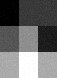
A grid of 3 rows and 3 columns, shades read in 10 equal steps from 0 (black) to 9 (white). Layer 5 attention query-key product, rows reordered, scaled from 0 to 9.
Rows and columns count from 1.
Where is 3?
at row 2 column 1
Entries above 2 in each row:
0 2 3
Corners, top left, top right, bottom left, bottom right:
0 2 6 6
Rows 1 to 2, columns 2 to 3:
2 2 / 5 1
